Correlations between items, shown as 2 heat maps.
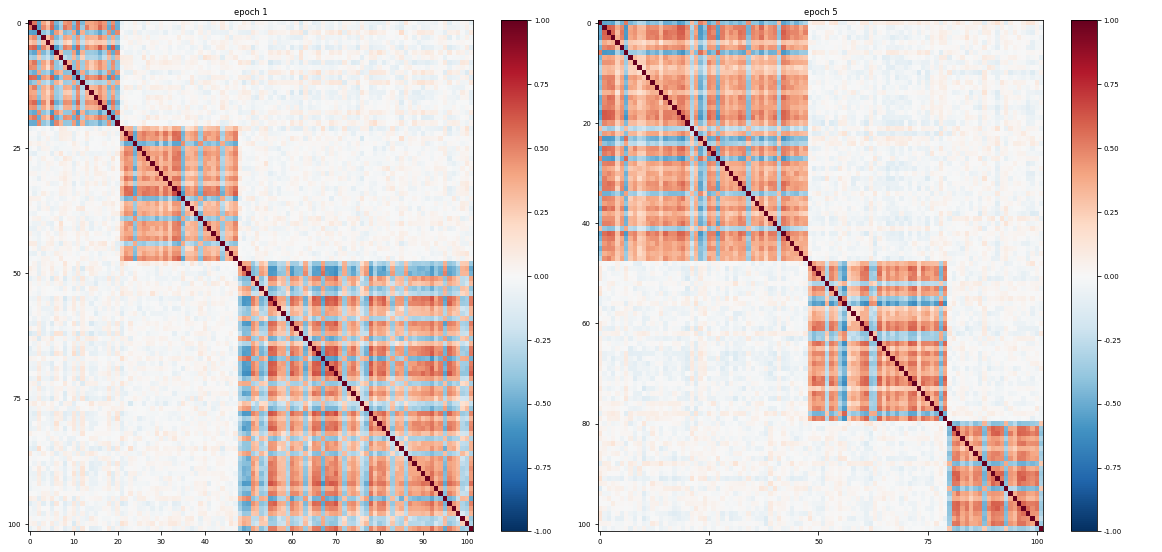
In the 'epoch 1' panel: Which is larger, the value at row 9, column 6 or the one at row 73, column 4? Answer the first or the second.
the second
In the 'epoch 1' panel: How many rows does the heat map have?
102
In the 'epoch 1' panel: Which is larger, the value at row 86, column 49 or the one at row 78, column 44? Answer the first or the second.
the first
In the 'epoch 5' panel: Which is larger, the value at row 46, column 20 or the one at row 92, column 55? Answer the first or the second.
the first
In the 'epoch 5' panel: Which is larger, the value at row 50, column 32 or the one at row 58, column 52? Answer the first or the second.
the first
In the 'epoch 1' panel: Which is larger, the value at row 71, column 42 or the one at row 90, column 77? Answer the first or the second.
the first
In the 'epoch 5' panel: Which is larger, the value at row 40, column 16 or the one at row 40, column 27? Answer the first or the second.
the first
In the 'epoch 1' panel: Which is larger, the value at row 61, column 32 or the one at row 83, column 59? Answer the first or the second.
the second
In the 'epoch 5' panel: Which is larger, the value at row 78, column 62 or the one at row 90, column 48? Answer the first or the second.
the first
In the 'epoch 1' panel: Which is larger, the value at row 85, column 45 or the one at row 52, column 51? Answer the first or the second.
the second
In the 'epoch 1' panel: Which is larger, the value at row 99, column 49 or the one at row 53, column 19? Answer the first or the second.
the first
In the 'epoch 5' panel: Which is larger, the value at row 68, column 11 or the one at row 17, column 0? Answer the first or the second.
the first
